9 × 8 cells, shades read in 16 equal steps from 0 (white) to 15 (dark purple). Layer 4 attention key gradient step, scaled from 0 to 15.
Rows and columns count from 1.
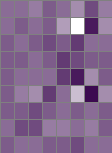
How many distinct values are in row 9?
3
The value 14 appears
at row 2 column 7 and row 5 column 6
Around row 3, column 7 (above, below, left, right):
14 10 12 9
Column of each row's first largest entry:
7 7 6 5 6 7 3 2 6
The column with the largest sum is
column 7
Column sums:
87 85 83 90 85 78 92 80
